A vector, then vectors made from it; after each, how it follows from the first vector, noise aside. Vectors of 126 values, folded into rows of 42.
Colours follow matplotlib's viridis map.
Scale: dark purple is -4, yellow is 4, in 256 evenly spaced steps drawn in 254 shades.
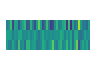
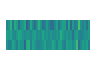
shrunk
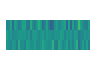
shrunk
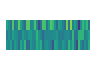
negated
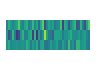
wrapped around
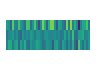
negated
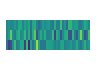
wrapped around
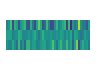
copied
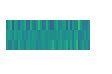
shrunk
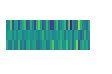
copied
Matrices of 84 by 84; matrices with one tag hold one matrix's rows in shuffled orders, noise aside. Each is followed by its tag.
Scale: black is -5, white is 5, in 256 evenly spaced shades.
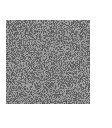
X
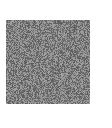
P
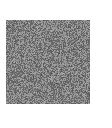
X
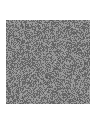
P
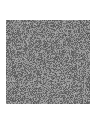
X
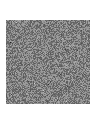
X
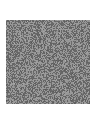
X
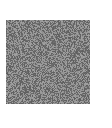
P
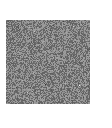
X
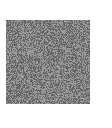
X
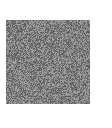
X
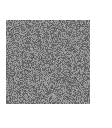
P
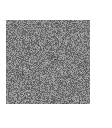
P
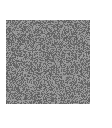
X
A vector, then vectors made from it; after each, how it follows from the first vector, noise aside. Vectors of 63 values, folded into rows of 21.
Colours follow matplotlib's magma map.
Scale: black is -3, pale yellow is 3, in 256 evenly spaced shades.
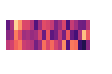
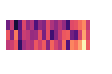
sign-scrambled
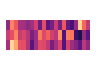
wrapped around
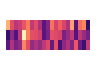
wrapped around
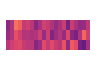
shrunk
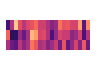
wrapped around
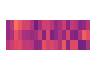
shrunk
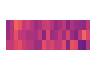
shrunk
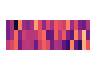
sign-scrambled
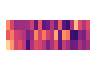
wrapped around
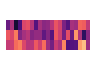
sign-scrambled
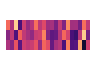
sign-scrambled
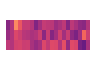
shrunk
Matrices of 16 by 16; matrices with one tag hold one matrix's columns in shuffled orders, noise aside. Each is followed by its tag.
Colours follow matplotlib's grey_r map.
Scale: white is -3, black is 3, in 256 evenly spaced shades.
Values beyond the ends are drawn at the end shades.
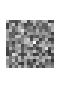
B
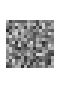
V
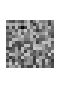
V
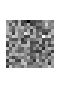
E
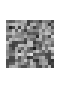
V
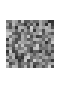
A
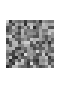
V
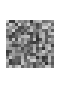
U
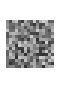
B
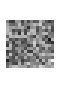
E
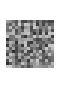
E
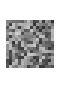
V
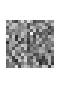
U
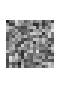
A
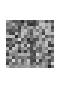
E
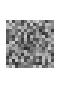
U
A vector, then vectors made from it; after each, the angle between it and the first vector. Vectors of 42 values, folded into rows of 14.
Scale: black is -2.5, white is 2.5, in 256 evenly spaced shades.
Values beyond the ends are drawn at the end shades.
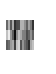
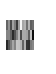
partly aligned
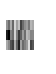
nearly opposite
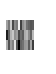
partly opposed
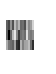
nearly opposite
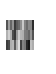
nearly parallel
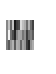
nearly parallel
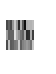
orthogonal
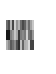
nearly opposite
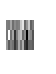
partly aligned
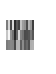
nearly parallel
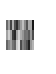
nearly parallel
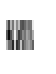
nearly opposite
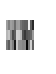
partly aligned
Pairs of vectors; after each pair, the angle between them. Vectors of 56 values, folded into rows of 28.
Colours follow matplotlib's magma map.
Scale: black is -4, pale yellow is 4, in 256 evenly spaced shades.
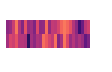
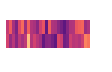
nearly opposite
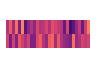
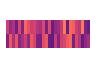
nearly opposite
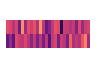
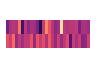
nearly opposite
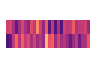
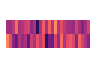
nearly opposite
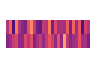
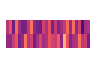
nearly parallel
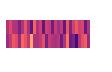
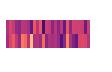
nearly parallel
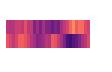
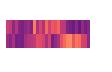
nearly opposite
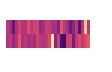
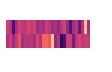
nearly parallel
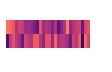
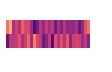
partly aligned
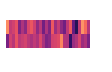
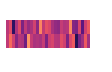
orthogonal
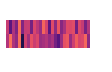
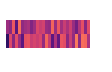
partly aligned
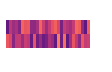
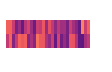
orthogonal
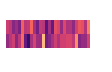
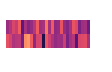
nearly opposite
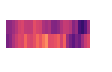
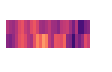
nearly parallel
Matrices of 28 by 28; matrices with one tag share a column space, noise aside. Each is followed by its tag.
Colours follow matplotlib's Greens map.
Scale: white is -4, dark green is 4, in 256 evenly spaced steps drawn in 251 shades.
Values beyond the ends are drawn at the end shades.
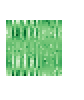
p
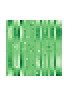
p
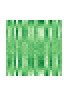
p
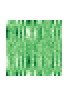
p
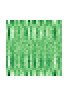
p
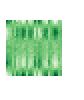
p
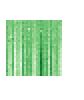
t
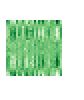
p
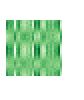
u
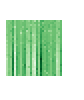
t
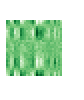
p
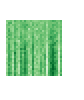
t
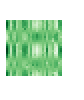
u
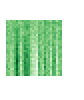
t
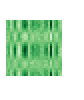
u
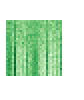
t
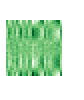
p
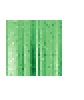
t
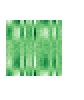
p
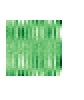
p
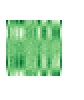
p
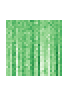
t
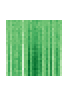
t
